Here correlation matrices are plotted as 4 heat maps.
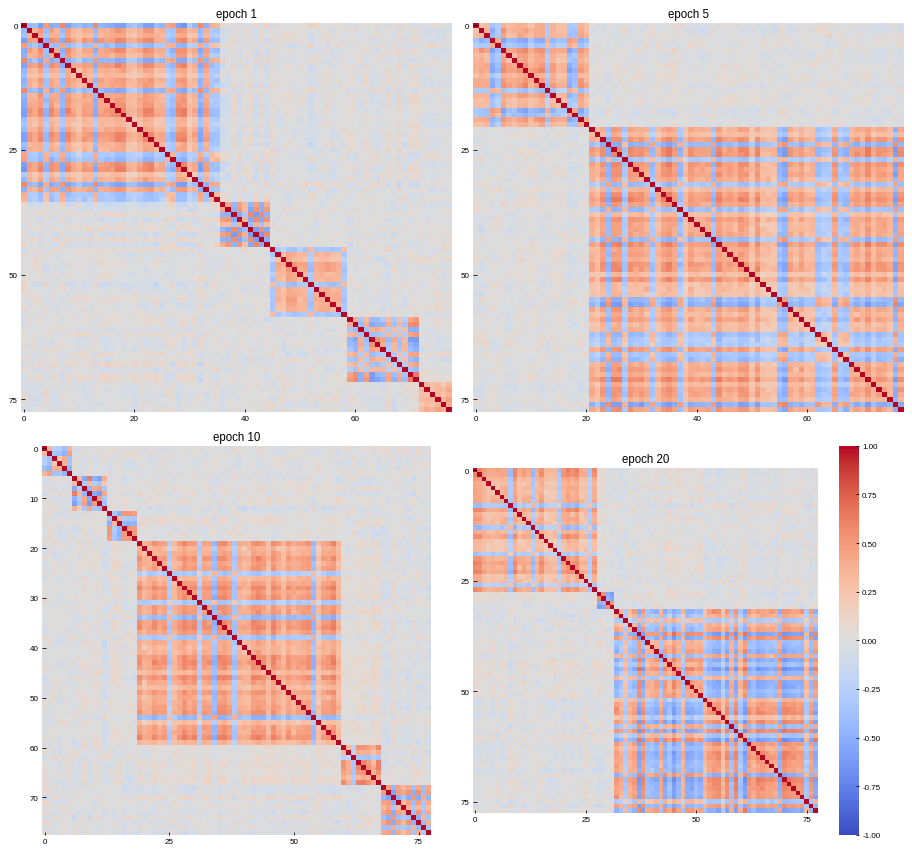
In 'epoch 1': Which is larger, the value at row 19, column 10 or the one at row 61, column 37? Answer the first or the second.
the first
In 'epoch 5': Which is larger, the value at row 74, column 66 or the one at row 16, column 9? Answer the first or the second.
the second
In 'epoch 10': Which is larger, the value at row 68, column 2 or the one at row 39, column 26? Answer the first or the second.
the second
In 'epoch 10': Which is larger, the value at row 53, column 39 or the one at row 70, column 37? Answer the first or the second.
the first
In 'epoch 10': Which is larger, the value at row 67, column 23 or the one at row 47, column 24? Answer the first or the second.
the second
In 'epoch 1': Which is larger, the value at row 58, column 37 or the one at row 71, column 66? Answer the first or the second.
the second
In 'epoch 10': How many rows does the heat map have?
78
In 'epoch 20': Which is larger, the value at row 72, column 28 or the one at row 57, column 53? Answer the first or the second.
the second
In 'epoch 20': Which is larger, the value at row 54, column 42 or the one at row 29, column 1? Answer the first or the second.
the first
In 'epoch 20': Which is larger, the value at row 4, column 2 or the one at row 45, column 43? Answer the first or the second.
the second
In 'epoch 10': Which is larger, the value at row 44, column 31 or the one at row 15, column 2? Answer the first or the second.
the second
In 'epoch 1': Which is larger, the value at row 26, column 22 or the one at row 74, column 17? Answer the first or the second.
the second
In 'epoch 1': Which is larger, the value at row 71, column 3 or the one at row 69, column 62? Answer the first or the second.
the first
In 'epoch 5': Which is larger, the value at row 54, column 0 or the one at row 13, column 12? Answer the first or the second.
the first
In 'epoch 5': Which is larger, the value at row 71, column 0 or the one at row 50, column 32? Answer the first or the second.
the first
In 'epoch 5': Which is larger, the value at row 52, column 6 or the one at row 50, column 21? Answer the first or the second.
the second
